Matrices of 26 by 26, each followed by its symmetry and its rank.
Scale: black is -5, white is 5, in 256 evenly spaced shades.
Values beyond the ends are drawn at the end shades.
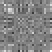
symmetric, rank three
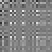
symmetric, rank two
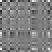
symmetric, rank two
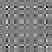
symmetric, rank one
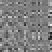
neither, rank three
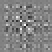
symmetric, rank three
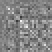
symmetric, rank five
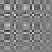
symmetric, rank two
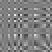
symmetric, rank two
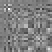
symmetric, rank three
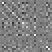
symmetric, rank five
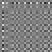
symmetric, rank one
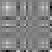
symmetric, rank one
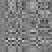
neither, rank three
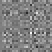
neither, rank three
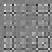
symmetric, rank two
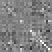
symmetric, rank five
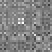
symmetric, rank three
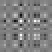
symmetric, rank one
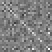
symmetric, rank five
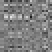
neither, rank three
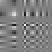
symmetric, rank one
